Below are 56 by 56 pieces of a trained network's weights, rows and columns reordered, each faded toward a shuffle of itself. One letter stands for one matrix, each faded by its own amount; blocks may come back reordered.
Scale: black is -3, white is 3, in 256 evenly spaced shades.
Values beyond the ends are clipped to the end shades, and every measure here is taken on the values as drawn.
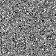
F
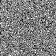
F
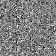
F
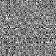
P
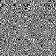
P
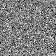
F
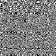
P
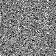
F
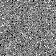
F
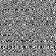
P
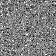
F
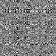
P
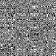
P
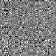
P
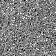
F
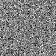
F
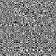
P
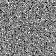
F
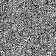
F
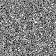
F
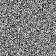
F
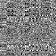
P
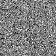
F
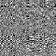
P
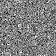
F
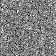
F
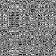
P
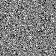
F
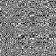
P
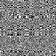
P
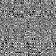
P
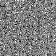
F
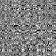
P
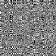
P
